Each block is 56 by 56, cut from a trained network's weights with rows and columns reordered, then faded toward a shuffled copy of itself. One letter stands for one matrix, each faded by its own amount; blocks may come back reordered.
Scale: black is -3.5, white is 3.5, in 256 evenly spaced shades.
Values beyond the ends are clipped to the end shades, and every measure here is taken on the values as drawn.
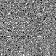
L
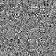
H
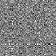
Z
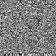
L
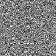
L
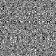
Z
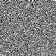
L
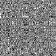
Z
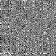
Z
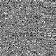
L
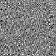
Z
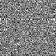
Z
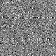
L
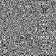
Z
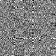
Z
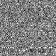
L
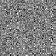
Z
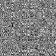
Z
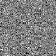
H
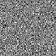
H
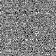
H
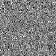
H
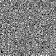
H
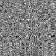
Z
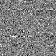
L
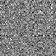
L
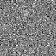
L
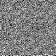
L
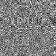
Z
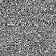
L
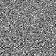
L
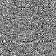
L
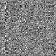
Z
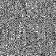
H
